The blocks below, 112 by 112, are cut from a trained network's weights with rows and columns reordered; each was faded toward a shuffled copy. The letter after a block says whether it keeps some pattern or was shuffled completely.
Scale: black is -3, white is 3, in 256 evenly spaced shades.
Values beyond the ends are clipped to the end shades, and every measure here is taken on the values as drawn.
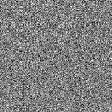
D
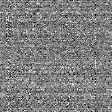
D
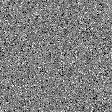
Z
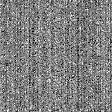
D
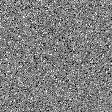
Z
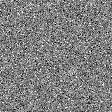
Z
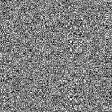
D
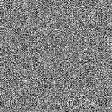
D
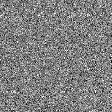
D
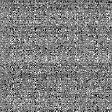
D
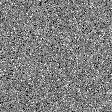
Z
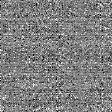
D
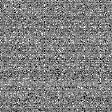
D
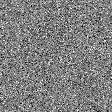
Z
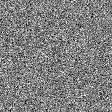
Z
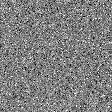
Z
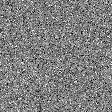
Z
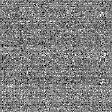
D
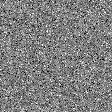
Z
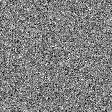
Z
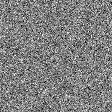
Z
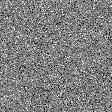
Z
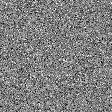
Z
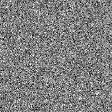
D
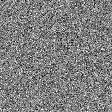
Z
